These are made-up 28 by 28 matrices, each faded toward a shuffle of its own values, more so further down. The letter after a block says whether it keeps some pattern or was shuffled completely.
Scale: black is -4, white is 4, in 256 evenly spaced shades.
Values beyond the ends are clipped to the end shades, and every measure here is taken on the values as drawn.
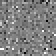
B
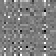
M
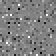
B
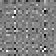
M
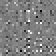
M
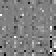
M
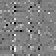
M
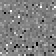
B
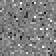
B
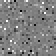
B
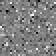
B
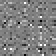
M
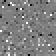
B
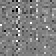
M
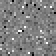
B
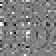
M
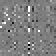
M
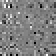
M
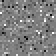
B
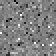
B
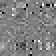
M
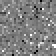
B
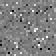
B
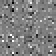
M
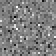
B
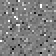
B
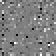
M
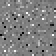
B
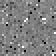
B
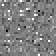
M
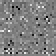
M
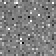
B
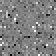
B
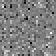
M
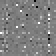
M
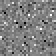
B
